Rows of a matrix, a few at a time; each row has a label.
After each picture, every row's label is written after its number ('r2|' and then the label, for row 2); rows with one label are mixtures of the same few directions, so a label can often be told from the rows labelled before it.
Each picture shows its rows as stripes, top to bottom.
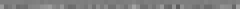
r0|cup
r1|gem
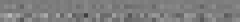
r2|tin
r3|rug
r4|tin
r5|tin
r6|rug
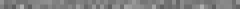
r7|gem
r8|rug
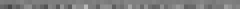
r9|rug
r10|tin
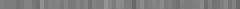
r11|cup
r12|cup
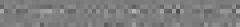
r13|rug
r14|gem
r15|gem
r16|cup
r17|gem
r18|cup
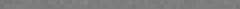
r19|tin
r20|gem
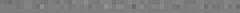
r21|tin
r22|cup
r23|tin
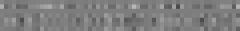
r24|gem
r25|gem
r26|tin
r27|cup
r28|rug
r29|rug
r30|cup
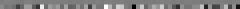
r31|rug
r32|cup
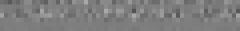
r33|tin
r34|cup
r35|cup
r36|gem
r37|cup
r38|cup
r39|gem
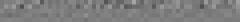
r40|cup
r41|rug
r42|gem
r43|tin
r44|tin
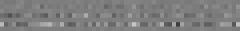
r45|rug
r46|cup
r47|gem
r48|tin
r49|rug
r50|gem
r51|rug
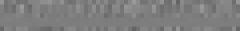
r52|gem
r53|rug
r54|rug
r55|cup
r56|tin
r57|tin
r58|gem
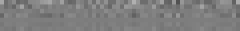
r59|gem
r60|rug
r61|cup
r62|gem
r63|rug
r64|gem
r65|rug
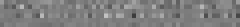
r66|gem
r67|rug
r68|cup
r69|cup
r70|tin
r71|gem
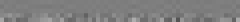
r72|gem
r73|gem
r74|gem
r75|tin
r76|gem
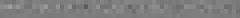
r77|rug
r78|tin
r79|cup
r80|gem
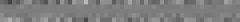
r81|tin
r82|rug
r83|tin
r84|gem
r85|tin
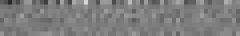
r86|tin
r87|tin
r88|cup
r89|rug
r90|gem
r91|gem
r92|tin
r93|gem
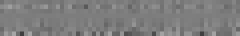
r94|gem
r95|tin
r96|gem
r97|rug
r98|cup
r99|cup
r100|gem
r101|rug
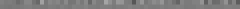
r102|cup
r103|tin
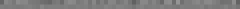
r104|gem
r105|cup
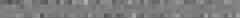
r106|tin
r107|rug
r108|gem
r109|cup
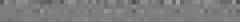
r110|gem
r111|cup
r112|cup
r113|cup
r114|tin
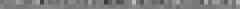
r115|cup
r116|gem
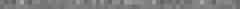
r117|rug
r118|gem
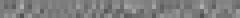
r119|rug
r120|rug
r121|cup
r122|rug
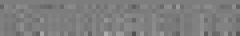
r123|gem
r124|gem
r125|rug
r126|rug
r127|cup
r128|rug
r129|rug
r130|cup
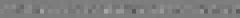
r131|tin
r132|rug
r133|cup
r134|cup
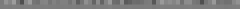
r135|rug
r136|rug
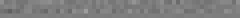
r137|gem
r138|rug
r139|tin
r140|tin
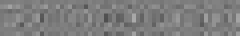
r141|cup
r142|tin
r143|tin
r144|cup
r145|cup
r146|rug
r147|cup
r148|cup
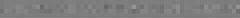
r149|gem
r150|cup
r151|gem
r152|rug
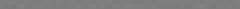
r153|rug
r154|rug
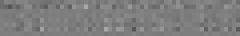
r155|gem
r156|tin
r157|cup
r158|rug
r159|cup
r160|rug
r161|cup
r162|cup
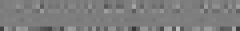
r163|cup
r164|cup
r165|cup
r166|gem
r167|rug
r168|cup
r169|gem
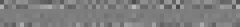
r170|gem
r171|gem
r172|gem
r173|cup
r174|gem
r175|rug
